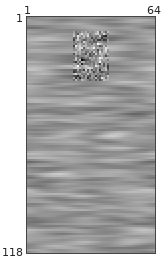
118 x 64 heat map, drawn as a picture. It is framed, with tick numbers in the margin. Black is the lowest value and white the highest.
Values change most from cell to cell in the top middle. Streaks run across, left to right. There is no overall slope. A few values lie far out on both sides of the bulk. The halves do not mirror each other. In the top middle lies a patch that is rougher than the rest.
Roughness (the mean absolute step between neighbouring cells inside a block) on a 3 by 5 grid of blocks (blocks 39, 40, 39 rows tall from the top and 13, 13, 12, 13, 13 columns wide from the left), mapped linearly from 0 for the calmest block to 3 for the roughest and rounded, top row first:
01310
00000
00000
